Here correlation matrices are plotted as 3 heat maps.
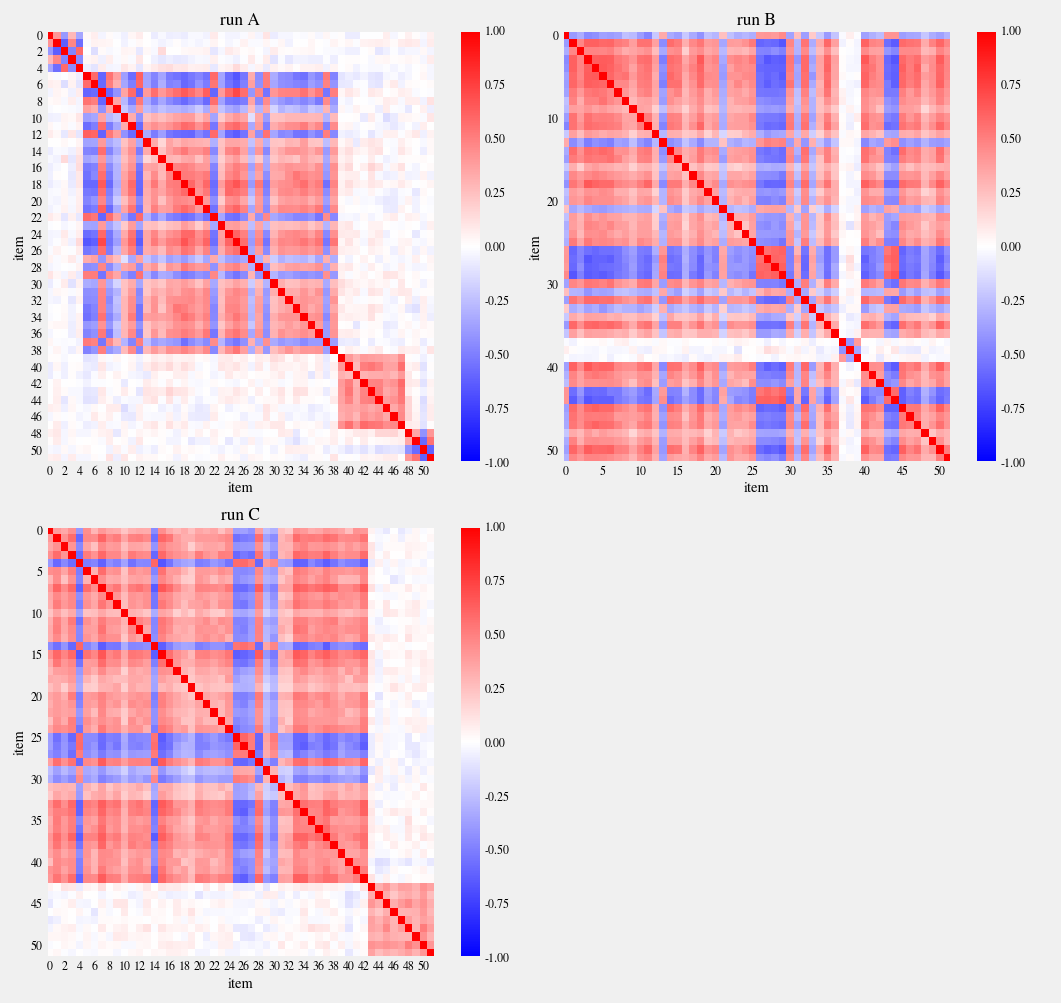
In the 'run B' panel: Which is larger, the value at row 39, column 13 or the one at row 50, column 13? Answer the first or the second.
the first
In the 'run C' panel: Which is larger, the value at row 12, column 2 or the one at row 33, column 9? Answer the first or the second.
the second
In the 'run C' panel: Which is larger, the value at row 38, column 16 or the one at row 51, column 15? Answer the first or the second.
the first
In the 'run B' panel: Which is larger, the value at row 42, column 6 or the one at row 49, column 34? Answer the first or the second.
the first
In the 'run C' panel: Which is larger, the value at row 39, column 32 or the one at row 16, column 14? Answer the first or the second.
the first
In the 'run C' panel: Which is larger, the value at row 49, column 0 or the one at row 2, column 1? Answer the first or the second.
the second
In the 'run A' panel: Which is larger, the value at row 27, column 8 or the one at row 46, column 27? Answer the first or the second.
the first
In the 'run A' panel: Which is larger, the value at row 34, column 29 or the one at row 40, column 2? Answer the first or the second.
the second
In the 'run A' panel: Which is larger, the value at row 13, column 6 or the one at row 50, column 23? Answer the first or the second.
the second
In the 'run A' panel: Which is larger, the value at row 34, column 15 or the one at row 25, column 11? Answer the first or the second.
the second
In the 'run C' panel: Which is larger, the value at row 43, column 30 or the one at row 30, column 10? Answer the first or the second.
the first
